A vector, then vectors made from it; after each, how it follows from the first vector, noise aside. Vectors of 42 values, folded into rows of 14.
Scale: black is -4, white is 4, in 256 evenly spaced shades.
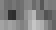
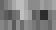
reversed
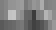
negated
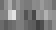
negated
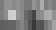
negated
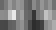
negated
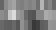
negated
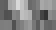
reversed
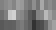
negated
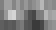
negated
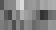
reversed
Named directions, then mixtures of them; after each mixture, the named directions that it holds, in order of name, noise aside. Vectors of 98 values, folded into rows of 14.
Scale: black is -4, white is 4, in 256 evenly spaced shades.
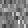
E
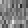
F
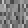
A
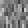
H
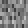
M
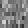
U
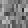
H, U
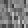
E, M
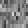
A, E, U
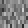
A, H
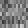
F, U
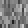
F, H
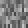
H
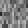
A, E, F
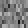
E, F, U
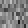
E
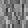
A, H, M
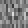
A, E, M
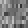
F, H, U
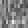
F, M, U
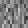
A, M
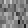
E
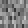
M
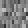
E, H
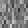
A, F, M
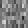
U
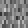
A, E, F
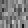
H, M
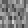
M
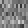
A, F, U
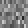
E, U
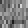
F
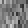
E, F, H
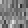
F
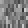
H
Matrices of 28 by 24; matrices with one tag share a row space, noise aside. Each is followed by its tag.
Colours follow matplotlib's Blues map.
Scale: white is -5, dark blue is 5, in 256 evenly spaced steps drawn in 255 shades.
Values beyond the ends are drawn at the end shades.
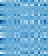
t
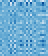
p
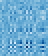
p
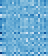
t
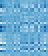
t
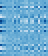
t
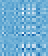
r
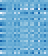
t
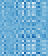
r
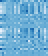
t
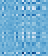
r
